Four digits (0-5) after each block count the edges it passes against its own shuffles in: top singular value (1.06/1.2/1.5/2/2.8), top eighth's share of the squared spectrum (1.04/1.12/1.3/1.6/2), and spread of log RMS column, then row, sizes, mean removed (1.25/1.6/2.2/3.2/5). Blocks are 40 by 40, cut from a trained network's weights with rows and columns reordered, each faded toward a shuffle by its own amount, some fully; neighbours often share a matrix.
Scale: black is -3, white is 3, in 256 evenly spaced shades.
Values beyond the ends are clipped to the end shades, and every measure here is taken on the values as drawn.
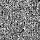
1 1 0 1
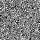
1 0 0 0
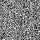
0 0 0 0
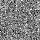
0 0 0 0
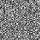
3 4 2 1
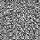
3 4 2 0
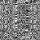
4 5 3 2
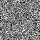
0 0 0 0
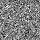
0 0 0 0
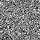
0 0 0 0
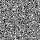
0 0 0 0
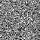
2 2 1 0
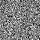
1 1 0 0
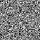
2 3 1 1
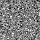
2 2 0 0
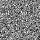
0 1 0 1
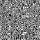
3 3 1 2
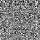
2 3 1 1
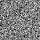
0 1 0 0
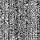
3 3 1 1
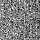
1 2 0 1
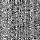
3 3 1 2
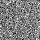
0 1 0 0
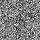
1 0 0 0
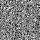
0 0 0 0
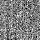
2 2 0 1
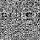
3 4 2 2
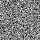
0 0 1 0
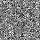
1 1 0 0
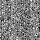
1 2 0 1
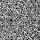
1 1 0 0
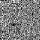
3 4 2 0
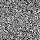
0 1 0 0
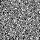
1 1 0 0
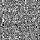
2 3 2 1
